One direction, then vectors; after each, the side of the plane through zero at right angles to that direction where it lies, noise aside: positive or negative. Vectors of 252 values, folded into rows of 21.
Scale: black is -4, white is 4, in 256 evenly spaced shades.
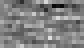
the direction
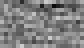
positive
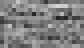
negative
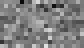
positive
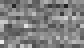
positive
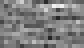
negative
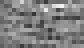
negative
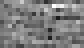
negative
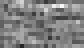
negative
